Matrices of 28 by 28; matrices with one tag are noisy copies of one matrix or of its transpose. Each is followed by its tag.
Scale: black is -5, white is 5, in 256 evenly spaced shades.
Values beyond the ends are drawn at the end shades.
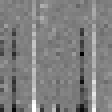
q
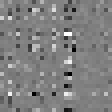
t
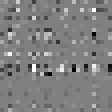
t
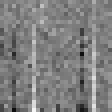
q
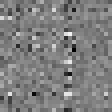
t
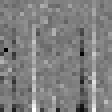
q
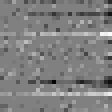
q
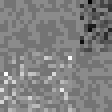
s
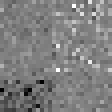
s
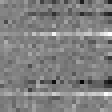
q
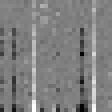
q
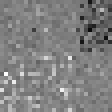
s
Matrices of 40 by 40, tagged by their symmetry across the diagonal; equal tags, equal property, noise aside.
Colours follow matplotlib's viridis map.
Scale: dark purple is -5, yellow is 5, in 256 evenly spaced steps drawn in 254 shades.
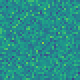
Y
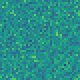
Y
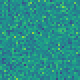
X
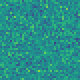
X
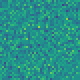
Y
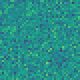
Y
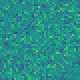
Y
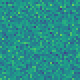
X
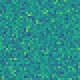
X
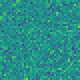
Y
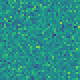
X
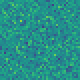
Y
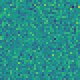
X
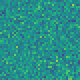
X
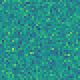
X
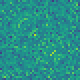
Y
